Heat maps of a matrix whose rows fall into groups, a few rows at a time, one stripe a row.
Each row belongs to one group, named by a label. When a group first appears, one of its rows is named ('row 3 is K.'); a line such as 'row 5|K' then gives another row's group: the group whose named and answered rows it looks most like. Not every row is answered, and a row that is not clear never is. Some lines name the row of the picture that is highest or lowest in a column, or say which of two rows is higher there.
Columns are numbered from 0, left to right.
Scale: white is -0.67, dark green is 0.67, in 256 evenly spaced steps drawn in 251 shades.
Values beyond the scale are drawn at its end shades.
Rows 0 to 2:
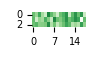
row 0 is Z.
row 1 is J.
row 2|Z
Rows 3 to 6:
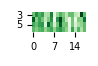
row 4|Z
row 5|Z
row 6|Z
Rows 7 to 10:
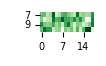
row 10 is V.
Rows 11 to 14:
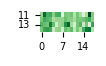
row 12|V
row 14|V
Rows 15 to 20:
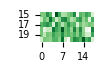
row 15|Z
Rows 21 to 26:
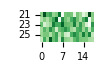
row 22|J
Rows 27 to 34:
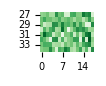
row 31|V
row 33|V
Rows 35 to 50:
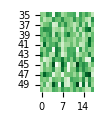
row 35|Z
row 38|V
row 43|Z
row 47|V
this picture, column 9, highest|39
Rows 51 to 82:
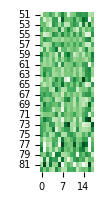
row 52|J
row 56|V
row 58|J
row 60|Z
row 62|V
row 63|V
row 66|Z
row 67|V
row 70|V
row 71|J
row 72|V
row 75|Z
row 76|J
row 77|J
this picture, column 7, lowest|81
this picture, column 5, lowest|74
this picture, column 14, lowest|81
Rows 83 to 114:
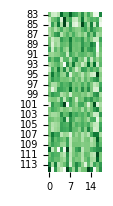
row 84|Z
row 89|J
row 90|J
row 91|J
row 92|Z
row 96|V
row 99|V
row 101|J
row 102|V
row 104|J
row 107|V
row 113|Z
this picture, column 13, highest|114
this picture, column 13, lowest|101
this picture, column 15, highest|101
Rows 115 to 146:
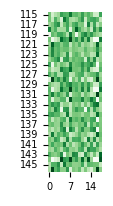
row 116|Z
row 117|Z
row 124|Z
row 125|J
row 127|Z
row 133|V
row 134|Z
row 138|J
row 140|Z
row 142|Z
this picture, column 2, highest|134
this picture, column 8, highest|143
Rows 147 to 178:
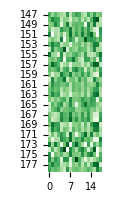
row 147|Z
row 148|V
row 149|Z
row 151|J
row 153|V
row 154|J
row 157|V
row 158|Z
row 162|V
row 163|V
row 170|V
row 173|Z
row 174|J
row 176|Z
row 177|V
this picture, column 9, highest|176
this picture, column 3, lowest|155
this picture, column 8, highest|156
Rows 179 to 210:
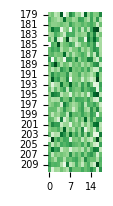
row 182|V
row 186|V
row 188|J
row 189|V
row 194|J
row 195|V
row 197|Z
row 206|V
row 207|J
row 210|J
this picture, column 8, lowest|198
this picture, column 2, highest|189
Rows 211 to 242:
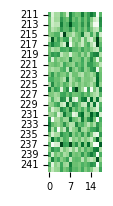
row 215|Z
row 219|V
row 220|J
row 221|Z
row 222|J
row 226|Z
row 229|Z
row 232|J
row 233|Z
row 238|V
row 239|J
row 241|J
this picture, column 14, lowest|226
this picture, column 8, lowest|231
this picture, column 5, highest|215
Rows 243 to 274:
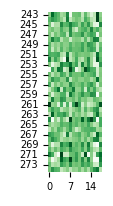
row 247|J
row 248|V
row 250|J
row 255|J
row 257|J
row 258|Z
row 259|J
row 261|Z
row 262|V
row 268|V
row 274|V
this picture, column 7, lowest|243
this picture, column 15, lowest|272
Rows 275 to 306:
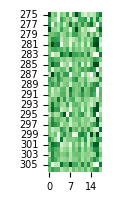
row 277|J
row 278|Z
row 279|Z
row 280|V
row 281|V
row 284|V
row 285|V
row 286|J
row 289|V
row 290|J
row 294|V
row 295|J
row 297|V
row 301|V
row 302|V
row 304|V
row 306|V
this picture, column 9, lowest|299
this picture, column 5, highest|295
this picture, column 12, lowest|275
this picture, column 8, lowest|299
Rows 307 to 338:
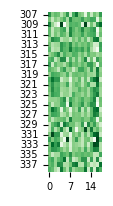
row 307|Z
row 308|J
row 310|J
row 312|V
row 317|J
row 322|V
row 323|V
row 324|J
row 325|J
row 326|V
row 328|J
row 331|V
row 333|V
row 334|V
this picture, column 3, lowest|309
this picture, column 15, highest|333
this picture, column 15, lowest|332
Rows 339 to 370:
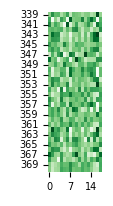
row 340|J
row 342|Z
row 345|Z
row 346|V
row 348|Z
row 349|Z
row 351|J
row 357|J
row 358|Z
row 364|Z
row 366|V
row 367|Z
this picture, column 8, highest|358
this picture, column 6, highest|341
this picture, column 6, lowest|340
